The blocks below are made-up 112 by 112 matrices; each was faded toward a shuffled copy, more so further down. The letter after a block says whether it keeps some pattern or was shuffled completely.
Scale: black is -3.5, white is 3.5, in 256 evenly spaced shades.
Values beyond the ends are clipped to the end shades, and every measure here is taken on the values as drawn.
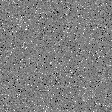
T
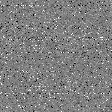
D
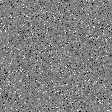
T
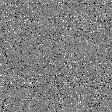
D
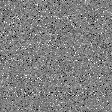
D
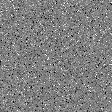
T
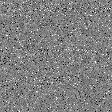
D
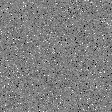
T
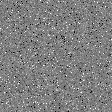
T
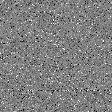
D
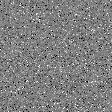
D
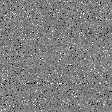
D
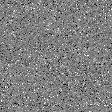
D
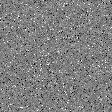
T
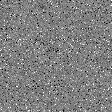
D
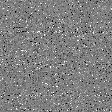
D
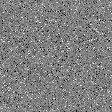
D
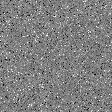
T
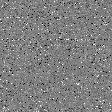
D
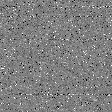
D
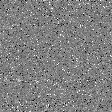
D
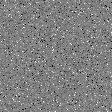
T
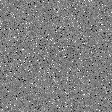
T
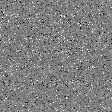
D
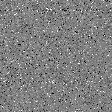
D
